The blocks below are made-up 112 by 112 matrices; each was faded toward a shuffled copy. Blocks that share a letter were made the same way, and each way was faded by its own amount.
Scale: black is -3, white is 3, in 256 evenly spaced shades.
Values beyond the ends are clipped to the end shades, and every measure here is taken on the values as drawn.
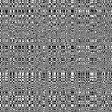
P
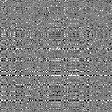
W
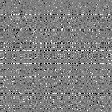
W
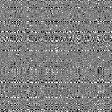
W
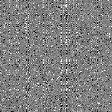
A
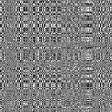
P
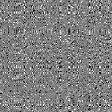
A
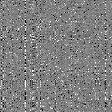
A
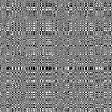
P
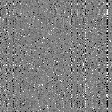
A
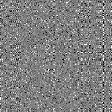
A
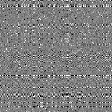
W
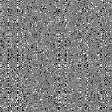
A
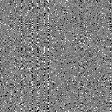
A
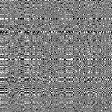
W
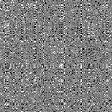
A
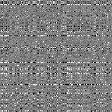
W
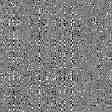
A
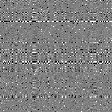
W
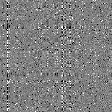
A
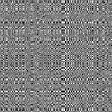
P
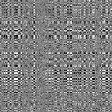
P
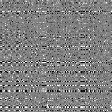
W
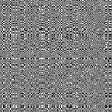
P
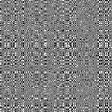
P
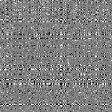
W
